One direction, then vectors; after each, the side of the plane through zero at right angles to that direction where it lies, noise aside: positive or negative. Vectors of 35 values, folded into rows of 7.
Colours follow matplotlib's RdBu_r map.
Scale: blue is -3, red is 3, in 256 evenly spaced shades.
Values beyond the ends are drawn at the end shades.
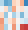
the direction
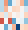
positive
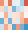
negative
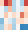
negative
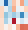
positive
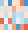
positive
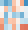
positive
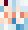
negative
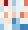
negative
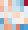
negative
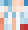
positive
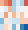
negative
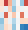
negative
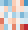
positive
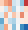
negative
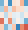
positive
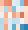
negative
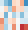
positive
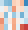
positive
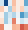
positive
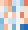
negative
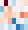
negative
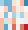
positive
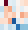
negative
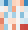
positive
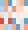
positive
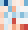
positive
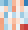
positive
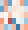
positive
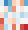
positive
